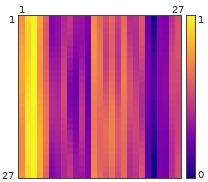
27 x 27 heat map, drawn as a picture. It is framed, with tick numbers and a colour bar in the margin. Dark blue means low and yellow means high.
The grain runs up and down. Stripes running up and down repeat 2 times from left to right. On average the colour sits 50% of the way up the scale. The middle right is the smoothest part.
